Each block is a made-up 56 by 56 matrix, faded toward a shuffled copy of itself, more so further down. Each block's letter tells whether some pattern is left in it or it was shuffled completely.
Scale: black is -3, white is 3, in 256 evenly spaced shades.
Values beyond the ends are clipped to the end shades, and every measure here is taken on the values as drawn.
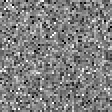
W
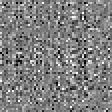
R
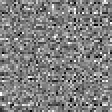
R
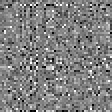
R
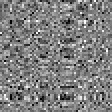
R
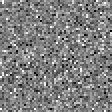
W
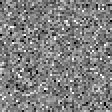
W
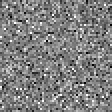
W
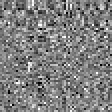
R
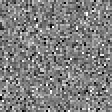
W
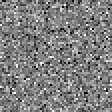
W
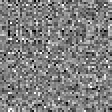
R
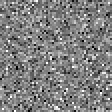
W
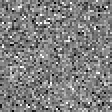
W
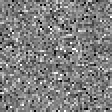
W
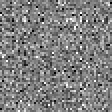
R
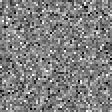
W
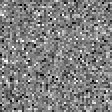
W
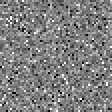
W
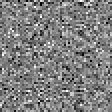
R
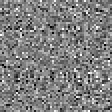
R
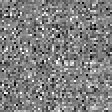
R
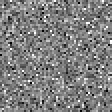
W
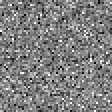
W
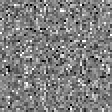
R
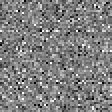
R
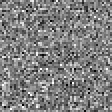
R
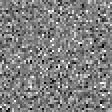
R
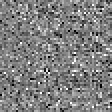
R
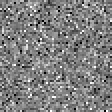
W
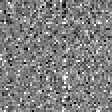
R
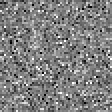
W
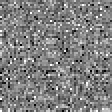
R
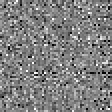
R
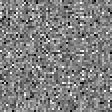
R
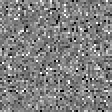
R
